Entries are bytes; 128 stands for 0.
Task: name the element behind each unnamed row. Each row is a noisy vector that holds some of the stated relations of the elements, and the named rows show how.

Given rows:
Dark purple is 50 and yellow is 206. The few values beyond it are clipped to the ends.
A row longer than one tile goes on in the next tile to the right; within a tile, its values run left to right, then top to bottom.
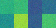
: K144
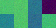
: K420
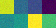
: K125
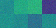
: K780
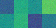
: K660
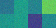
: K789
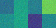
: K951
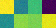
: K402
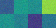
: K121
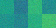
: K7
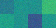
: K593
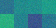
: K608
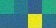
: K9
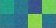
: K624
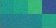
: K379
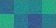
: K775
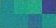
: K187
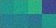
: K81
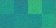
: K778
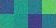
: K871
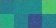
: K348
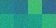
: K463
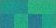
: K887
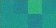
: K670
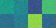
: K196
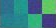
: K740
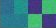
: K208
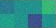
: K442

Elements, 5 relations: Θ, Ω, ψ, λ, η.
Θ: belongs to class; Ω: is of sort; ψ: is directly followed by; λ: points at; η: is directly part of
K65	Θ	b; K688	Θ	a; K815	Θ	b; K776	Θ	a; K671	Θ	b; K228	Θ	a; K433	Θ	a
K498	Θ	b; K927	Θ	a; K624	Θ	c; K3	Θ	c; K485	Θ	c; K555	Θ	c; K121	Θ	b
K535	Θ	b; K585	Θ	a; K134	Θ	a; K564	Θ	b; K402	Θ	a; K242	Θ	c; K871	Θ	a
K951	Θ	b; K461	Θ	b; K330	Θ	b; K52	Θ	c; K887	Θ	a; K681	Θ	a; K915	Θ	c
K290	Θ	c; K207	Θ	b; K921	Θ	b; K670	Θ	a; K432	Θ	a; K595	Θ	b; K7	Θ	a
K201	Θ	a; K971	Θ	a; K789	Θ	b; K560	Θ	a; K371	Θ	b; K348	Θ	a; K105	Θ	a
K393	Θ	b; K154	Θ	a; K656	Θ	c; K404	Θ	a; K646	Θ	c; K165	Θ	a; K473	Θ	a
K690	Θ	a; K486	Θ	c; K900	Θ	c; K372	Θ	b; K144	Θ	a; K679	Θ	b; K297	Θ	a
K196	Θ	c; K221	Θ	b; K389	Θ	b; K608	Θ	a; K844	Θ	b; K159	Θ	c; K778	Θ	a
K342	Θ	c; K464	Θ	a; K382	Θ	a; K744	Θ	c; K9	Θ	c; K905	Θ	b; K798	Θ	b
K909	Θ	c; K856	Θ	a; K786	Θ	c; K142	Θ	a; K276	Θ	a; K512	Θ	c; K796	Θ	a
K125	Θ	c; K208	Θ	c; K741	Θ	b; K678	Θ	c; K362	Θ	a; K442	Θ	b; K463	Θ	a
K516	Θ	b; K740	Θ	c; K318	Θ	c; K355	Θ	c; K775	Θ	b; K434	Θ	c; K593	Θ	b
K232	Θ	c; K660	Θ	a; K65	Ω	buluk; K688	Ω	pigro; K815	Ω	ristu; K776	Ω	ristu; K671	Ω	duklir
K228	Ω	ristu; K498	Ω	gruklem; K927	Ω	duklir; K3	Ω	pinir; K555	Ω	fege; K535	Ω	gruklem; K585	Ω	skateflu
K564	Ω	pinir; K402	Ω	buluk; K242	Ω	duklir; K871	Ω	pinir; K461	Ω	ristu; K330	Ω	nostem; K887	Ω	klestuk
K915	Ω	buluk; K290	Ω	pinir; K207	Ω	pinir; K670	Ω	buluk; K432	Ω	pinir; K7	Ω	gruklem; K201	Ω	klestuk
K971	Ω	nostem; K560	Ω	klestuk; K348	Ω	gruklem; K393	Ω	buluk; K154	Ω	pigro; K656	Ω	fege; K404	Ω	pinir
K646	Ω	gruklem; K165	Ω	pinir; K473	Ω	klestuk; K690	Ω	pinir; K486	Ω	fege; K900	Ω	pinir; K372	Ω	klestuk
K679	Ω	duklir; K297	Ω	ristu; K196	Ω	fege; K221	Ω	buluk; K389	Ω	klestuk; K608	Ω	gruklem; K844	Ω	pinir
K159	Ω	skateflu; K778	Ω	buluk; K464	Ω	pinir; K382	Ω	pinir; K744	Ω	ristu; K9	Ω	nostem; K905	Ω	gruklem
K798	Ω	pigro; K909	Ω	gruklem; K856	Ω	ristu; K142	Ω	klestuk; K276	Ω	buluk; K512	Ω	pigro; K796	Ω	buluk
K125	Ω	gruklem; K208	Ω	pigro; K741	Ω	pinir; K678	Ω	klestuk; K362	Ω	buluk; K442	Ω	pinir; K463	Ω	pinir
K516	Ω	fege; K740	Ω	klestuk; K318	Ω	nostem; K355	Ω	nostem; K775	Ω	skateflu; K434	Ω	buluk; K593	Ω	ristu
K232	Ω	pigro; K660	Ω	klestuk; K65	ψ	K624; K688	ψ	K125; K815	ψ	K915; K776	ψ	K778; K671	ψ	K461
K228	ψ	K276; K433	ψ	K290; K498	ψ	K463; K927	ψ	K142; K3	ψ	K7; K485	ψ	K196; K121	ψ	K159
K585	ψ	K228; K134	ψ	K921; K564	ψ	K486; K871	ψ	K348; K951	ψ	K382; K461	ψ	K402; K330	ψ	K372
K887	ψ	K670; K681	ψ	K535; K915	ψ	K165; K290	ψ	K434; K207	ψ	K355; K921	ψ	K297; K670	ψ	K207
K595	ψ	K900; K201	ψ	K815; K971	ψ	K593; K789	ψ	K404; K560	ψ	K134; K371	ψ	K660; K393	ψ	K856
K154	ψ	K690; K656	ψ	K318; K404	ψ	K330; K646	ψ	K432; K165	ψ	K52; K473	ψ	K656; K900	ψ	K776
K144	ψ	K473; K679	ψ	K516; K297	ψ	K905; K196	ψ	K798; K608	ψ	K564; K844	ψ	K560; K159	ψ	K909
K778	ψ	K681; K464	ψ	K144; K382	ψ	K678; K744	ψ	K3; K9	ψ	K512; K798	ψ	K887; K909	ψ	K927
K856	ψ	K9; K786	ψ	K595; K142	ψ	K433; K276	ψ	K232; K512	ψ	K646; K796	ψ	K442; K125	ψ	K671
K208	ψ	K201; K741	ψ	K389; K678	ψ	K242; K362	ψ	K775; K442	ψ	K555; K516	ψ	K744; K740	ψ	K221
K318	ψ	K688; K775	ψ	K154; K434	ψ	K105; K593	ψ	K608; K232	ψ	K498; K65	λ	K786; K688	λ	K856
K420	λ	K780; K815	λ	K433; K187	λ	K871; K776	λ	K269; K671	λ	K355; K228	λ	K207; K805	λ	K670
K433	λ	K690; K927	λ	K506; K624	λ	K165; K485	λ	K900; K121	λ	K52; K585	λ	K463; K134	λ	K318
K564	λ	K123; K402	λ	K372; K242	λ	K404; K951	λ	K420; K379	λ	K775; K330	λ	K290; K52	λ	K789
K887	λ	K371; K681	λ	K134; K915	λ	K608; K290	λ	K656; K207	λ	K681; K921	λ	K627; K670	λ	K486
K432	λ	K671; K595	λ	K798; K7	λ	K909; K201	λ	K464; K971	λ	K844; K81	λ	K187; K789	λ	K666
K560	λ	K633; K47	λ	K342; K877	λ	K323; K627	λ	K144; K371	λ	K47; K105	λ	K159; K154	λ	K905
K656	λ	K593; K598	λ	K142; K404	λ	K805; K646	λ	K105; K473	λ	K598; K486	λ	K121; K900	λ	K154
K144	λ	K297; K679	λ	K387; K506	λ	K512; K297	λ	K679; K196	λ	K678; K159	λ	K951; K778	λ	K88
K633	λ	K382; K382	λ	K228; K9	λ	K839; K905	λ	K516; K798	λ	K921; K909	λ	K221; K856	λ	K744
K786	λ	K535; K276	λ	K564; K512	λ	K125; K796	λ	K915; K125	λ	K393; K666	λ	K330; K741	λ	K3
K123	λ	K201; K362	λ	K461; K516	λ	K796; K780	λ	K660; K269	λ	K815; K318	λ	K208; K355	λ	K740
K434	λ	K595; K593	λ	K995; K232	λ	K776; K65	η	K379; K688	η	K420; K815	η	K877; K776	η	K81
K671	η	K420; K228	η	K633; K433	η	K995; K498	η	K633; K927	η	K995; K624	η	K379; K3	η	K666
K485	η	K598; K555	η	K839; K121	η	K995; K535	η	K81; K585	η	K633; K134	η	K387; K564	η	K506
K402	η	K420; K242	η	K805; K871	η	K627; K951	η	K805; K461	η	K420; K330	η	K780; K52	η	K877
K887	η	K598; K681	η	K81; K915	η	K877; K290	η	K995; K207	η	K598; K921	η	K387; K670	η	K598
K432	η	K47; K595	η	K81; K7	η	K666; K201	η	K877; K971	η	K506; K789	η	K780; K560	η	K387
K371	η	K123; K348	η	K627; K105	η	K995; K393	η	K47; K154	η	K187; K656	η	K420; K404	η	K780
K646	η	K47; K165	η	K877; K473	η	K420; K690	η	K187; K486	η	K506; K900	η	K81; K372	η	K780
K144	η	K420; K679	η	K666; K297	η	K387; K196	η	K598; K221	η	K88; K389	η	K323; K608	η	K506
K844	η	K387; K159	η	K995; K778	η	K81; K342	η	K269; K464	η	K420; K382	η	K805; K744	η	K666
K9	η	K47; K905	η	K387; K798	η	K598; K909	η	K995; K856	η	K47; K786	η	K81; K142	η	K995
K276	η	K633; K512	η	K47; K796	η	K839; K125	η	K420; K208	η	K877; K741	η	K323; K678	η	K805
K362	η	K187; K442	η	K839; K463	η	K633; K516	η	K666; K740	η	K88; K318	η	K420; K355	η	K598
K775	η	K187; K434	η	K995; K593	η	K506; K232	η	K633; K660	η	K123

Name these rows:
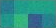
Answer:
K372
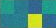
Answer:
K512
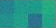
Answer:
K134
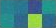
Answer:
K744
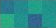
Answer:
K690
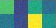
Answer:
K434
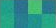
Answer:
K905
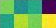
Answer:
K461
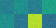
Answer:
K342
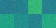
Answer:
K165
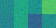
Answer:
K560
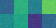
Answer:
K679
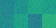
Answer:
K921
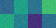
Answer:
K844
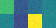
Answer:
K646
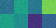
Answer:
K796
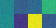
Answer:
K909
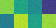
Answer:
K688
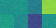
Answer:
K741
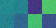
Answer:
K786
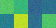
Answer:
K473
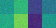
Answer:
K464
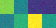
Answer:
K318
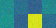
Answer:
K3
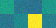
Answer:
K486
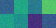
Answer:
K393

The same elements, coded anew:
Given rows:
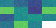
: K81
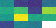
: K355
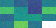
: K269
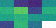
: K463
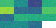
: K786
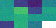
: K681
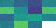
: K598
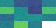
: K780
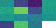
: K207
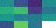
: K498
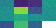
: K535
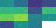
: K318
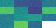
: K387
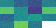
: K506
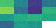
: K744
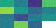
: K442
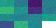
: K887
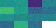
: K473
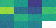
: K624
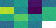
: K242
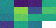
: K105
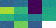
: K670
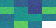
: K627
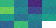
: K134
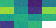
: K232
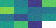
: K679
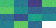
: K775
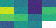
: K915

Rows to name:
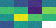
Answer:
K52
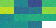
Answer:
K208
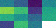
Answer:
K778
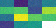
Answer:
K290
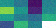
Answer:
K927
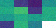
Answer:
K433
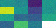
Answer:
K276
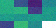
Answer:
K297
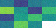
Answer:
K995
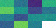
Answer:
K815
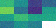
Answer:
K678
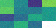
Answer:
K585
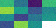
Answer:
K798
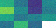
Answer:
K608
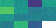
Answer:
K144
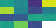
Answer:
K121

